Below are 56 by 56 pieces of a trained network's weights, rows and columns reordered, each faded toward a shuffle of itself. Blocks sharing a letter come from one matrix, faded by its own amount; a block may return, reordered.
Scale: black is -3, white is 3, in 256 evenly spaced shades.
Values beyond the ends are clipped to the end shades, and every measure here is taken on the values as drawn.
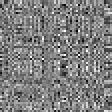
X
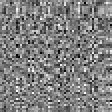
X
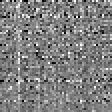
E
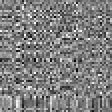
X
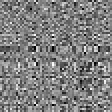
X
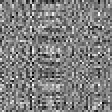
X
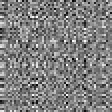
X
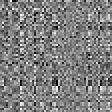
X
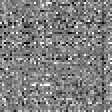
E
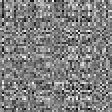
X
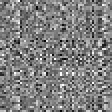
X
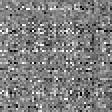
E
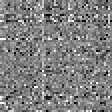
E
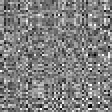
X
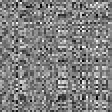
X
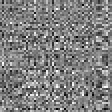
X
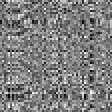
X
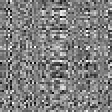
X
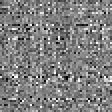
E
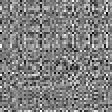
X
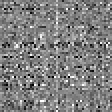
E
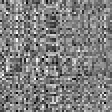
X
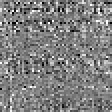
E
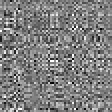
X
